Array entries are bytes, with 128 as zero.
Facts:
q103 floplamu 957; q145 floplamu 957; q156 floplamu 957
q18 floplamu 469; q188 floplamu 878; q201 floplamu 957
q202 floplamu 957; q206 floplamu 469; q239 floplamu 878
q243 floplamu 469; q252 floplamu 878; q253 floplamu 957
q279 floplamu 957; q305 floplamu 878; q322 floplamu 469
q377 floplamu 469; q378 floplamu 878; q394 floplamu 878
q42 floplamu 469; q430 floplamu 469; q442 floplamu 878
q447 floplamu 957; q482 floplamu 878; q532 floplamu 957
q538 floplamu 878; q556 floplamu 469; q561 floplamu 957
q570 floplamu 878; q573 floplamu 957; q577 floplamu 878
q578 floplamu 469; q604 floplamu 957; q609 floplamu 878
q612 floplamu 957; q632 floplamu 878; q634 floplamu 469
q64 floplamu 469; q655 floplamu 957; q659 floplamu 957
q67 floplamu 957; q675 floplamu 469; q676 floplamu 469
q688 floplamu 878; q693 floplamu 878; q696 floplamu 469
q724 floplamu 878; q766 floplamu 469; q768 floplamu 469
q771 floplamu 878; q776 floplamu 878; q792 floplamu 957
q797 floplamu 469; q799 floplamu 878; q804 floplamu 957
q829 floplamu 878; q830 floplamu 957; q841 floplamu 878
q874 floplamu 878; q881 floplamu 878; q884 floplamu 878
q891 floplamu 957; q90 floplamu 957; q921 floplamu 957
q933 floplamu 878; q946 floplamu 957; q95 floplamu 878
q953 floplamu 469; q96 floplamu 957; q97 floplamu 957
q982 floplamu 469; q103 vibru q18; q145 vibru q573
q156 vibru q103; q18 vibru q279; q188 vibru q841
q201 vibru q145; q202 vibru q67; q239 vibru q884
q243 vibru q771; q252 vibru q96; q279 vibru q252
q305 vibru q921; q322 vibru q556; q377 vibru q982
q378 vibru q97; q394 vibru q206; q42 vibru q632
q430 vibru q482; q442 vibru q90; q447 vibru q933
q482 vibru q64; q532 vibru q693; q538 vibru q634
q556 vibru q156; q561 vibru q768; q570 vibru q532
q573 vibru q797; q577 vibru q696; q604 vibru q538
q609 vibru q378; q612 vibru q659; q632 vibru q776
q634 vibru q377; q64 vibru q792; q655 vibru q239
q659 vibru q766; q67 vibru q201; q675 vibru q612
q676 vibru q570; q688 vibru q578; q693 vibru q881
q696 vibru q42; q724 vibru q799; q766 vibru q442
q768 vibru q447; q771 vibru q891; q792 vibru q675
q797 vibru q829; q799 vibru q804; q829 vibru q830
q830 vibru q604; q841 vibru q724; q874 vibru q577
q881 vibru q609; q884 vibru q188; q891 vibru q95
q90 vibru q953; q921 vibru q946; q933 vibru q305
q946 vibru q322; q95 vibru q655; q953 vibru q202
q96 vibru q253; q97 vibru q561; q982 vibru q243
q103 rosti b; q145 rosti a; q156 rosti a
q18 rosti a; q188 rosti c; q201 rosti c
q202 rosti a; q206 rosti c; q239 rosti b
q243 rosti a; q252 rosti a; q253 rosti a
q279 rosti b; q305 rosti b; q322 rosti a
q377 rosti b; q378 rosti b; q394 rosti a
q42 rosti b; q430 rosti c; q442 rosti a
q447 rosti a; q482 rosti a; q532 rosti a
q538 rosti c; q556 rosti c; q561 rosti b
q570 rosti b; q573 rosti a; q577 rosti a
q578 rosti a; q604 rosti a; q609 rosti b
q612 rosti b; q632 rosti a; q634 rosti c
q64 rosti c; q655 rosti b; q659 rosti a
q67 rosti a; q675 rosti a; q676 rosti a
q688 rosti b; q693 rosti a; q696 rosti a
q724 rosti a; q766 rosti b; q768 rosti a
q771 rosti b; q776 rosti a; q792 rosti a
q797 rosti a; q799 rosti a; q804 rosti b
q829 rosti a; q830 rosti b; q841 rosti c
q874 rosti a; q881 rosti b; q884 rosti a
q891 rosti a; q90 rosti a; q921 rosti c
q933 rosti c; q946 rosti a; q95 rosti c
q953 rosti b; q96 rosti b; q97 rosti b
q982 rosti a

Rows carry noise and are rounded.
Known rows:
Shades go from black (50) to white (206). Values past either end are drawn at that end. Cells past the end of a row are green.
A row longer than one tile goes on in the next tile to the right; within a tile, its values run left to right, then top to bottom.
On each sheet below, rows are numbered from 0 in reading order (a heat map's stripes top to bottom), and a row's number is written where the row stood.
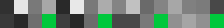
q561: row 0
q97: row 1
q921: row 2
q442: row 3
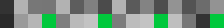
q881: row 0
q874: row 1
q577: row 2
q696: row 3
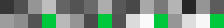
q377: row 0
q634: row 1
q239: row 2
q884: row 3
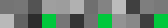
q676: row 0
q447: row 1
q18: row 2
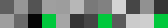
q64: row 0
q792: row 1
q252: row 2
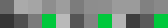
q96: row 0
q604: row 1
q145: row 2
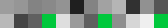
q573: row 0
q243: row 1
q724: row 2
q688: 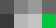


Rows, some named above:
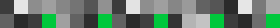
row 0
q612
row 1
q768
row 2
q612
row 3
q933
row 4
q97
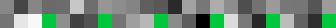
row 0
q95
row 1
q201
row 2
q693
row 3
q766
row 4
q797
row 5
q676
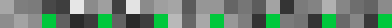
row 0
q442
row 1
q612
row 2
q612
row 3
q891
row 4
q206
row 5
q42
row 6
q556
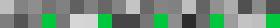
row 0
q253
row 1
q538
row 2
q921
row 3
q532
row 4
q829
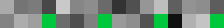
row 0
q482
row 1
q156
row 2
q377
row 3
q305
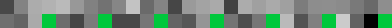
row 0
q655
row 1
q946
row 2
q921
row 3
q804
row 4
q830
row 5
q604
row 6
q675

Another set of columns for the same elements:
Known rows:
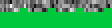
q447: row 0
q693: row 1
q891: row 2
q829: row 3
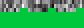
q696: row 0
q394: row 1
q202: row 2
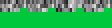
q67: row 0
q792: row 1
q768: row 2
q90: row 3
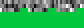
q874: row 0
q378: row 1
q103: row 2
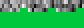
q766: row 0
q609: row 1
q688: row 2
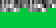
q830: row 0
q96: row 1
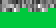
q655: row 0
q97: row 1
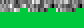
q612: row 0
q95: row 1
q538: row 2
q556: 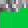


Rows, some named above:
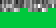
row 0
q604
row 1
q921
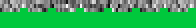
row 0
q953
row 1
q829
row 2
q946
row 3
q688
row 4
q305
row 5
q322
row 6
q953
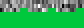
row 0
q797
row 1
q921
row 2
q482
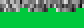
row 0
q634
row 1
q252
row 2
q688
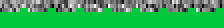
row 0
q675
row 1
q538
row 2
q676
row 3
q156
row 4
q447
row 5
q442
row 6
q884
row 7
q570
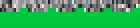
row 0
q768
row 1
q377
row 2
q933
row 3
q933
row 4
q253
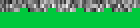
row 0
q532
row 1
q18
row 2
q201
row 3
q804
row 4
q206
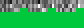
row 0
q532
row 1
q946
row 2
q42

